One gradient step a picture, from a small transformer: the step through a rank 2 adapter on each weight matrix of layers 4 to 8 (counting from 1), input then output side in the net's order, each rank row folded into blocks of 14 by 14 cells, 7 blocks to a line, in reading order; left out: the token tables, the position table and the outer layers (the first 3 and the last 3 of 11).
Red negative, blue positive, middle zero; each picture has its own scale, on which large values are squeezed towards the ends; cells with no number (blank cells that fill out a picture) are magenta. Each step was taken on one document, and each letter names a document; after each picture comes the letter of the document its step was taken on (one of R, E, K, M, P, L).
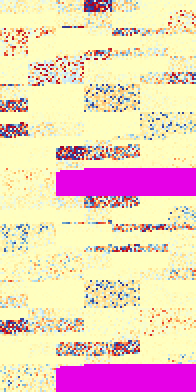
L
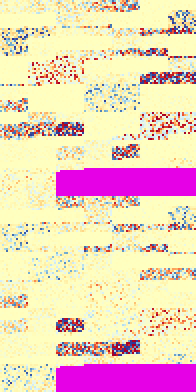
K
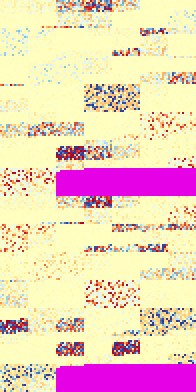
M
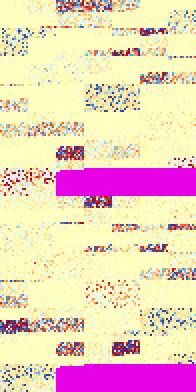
M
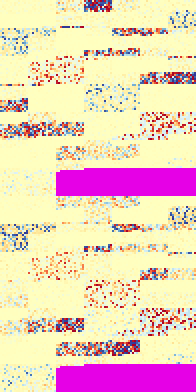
K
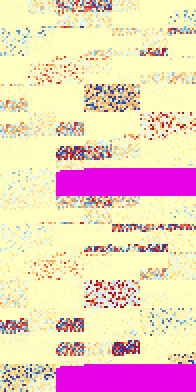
M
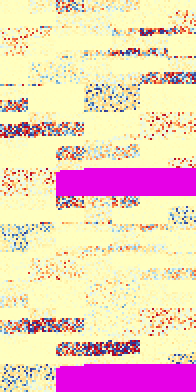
K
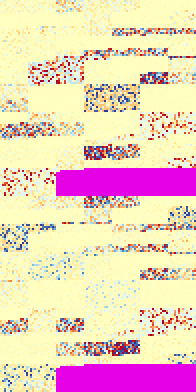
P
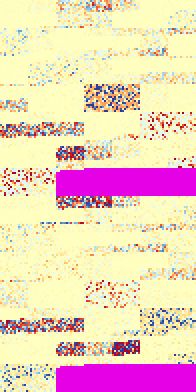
M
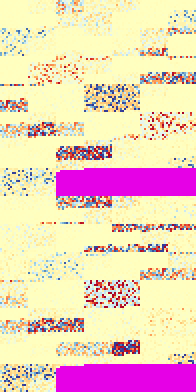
M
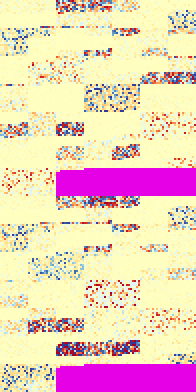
K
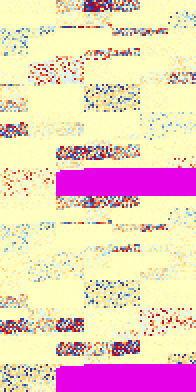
L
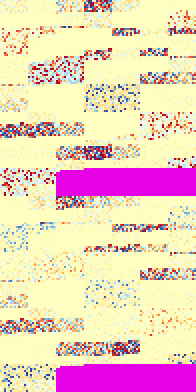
P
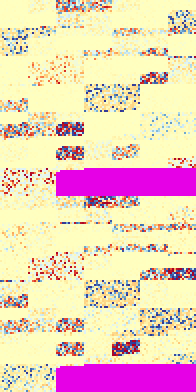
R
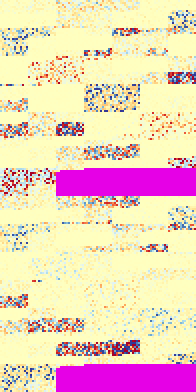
K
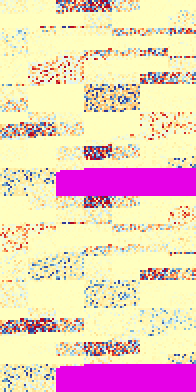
P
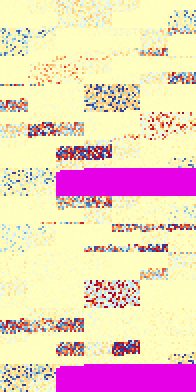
M
